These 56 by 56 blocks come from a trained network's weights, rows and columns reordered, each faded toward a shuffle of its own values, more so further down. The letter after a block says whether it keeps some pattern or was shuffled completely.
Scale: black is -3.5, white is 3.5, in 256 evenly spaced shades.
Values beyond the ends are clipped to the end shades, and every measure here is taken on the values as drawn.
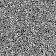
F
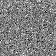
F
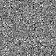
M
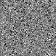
M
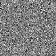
M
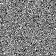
F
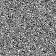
F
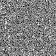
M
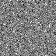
F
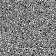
F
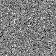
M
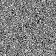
F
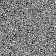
F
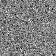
F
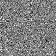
M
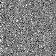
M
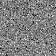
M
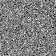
F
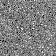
F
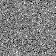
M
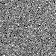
F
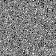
M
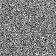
F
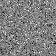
F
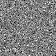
M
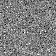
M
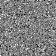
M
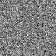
M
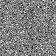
F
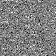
M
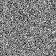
F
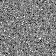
F
